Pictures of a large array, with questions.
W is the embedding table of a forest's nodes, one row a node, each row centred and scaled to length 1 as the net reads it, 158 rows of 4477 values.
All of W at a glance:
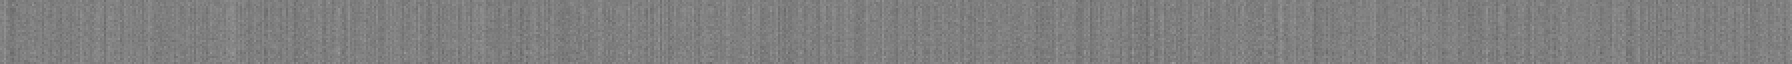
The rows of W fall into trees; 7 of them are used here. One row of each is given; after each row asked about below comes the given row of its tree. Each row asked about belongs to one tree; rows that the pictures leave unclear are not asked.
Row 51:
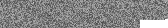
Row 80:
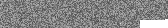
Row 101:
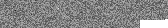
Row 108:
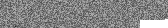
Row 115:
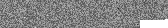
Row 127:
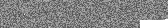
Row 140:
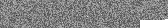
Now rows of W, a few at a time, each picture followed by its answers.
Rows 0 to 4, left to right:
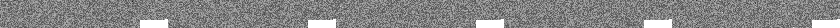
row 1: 80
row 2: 127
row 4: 101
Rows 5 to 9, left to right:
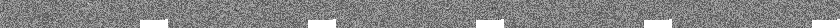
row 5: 51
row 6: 108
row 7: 101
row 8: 80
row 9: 51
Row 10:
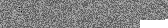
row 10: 51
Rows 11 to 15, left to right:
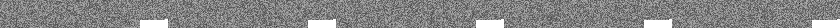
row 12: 80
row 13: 80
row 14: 51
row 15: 101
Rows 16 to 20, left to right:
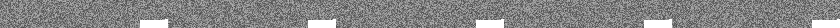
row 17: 108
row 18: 101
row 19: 127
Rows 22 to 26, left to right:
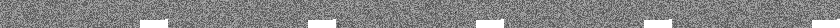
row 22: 51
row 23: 108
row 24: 108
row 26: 108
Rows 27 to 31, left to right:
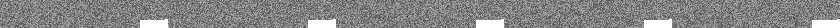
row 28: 108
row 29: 51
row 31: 108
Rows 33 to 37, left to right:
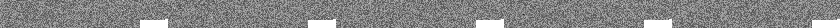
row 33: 51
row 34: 115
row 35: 108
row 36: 51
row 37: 80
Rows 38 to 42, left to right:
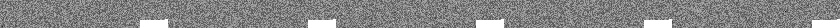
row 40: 115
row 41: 108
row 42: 127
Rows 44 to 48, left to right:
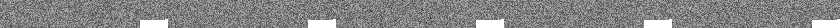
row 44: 80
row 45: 101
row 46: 140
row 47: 108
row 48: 127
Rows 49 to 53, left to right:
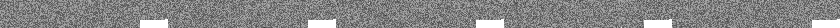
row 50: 51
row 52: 115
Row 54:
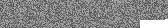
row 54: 115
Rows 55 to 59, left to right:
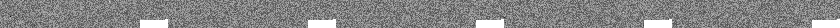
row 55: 101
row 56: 108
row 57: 108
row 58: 80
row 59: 108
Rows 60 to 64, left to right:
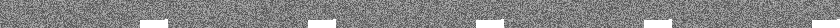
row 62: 101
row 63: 108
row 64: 140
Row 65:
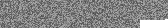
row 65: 108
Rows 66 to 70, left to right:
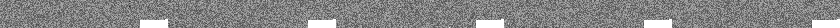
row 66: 51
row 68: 80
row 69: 80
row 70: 140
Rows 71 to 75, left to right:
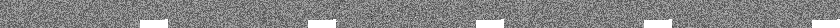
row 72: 80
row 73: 127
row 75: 101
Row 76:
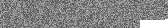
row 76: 51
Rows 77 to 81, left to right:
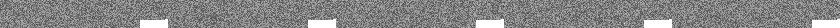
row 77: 101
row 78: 51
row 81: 51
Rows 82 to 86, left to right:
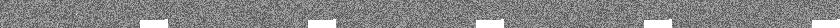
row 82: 127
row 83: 80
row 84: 108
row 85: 108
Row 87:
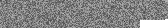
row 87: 51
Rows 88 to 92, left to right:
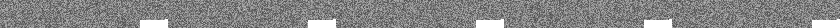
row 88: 108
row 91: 51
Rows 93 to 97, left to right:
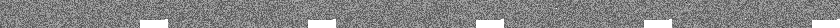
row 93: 101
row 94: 140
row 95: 140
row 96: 140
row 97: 140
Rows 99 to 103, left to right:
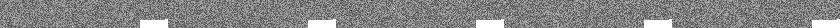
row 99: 80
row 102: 101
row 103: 108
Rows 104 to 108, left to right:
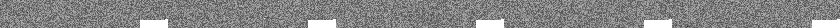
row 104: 101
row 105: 115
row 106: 80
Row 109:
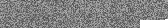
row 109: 51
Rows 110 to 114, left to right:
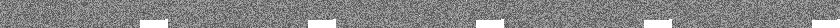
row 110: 51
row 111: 127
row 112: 80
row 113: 108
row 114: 101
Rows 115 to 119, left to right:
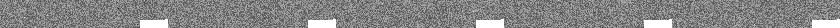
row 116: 80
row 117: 140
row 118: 115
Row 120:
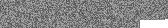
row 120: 80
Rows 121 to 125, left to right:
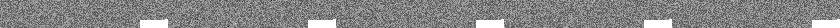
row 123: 115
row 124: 108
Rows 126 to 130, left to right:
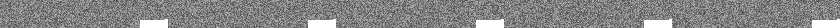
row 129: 80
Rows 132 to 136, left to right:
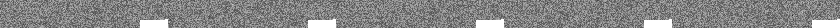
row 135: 108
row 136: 80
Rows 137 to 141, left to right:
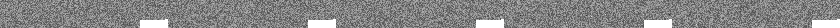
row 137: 108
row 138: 108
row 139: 51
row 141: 80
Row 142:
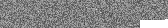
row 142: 140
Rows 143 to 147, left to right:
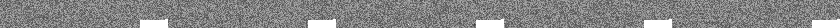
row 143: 51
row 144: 115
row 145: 140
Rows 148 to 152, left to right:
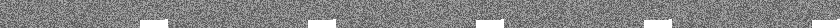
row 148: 108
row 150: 115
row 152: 80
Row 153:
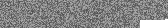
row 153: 108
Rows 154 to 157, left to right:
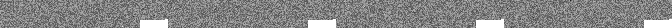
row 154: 108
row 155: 127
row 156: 80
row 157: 51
